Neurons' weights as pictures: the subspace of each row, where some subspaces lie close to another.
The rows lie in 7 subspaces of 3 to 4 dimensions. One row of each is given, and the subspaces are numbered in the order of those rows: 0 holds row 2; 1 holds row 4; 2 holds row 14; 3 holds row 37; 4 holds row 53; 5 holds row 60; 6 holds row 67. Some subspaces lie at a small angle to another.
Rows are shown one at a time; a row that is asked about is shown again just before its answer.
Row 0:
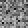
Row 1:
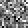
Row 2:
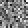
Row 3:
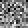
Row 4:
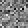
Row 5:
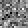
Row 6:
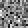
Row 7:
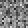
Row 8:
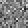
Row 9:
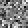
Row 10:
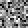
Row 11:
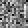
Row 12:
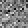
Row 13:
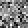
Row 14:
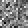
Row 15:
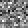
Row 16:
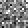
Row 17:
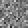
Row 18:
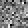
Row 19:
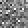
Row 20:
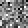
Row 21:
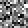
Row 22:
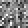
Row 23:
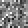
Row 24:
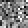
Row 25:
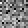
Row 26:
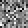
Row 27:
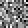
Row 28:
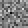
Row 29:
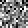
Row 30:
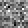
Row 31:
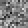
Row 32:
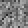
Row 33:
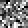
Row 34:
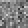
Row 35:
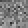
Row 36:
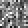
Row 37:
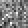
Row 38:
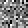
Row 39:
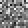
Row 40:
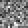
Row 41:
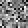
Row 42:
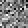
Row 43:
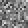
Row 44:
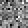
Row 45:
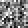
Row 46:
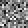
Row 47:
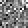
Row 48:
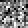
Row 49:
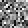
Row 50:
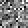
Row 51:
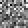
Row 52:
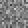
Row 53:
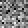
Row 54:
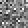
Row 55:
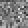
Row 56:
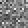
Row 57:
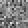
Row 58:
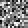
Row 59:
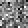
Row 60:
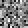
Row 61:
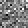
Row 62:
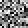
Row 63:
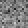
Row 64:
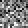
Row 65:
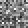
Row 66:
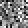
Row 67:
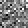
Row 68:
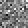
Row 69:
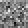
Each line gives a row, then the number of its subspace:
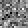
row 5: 3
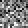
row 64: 5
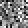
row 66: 0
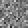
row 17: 2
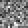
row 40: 5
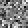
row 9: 2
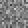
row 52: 0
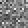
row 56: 4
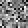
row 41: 1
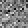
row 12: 6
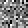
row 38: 1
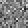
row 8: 2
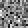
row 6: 1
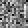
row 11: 3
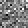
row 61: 6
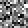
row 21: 3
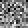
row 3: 3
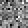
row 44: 1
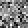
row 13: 4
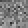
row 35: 3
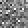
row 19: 4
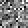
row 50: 1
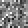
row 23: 5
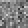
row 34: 0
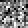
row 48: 5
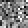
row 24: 0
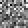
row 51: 3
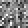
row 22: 4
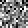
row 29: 2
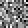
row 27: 0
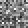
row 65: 4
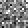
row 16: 6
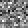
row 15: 1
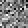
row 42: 6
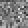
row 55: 0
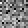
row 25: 4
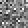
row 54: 4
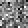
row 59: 6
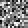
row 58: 3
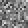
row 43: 2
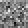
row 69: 5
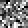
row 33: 2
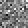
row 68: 6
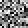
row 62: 1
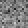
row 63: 6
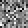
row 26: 2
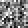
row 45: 5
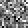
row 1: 1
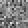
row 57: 3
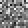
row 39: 3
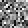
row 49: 2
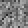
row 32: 5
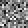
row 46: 2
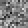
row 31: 3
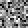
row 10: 1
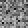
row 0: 4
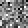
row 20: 6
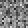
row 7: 0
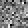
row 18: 1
